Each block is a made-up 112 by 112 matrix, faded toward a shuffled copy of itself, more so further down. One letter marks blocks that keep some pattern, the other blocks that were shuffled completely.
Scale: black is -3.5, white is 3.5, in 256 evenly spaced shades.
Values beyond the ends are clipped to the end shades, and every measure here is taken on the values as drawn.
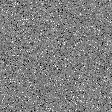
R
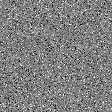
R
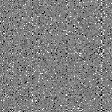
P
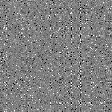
P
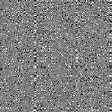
P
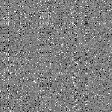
P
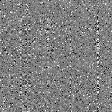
P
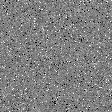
R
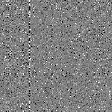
P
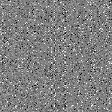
P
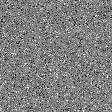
R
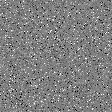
R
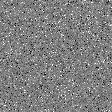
R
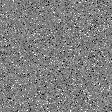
R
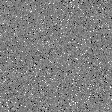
R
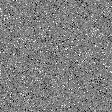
R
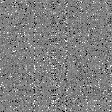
P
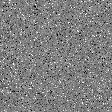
R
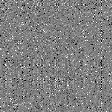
P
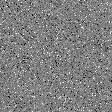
R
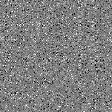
P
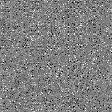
P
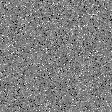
R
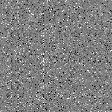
P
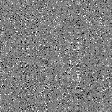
P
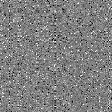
P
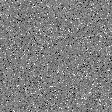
R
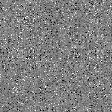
P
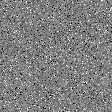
R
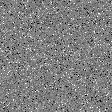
R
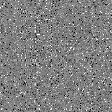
P
